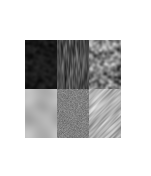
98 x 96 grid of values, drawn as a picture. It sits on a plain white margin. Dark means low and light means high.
The table splits into 2 rows of 3 panels. Panel 1,1: very low, blotchy, faint in contrast. Panel 1,2: low, streaked downward. Panel 1,3: middling, blotchy, strong in contrast. Panel 2,1: high, smooth, faint in contrast. Panel 2,2: middling, fine-grained, faint in contrast. Panel 2,3: high, slanting up to the right.
